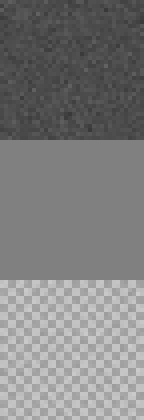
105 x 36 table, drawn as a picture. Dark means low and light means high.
It is made of 3 by 1 panels. Panel 1,1: low, fine-grained, faint in contrast. Panel 2,1: middling, flat. Panel 3,1: high, checkered.
